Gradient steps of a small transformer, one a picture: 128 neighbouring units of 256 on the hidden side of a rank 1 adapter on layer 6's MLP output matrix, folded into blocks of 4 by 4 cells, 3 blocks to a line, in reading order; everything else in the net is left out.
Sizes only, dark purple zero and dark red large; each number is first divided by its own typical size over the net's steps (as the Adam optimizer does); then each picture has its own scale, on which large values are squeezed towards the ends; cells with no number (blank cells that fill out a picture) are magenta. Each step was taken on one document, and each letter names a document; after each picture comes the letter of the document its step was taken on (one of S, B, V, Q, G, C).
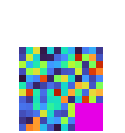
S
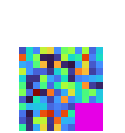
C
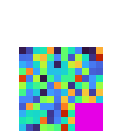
C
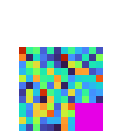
S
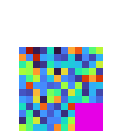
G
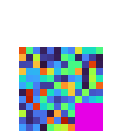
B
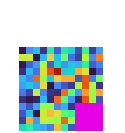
S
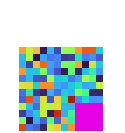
G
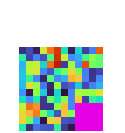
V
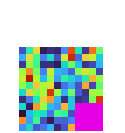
G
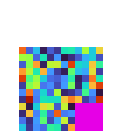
G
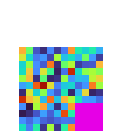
G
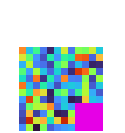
C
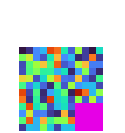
V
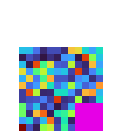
B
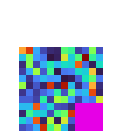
B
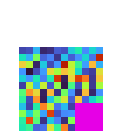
S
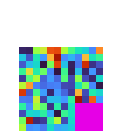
V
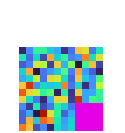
C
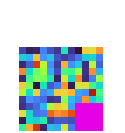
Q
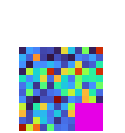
Q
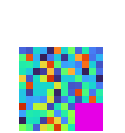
V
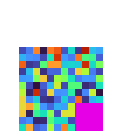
V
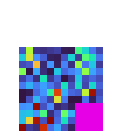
B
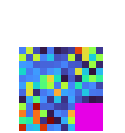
B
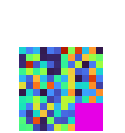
G
